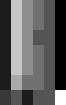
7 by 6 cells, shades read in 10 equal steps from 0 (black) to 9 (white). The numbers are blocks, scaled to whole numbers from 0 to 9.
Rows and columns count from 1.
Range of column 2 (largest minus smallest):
4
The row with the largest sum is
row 7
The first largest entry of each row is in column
2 2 2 2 2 2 6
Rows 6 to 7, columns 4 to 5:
4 3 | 3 3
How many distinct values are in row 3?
5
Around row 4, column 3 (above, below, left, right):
5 5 7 4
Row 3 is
1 7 5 3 3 0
